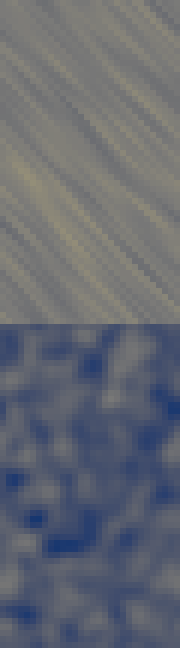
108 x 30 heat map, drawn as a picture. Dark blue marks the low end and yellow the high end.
It is made of 2 by 1 panels. Panel 1,1: middling, slanting down to the right, faint in contrast. Panel 2,1: low, blotchy.
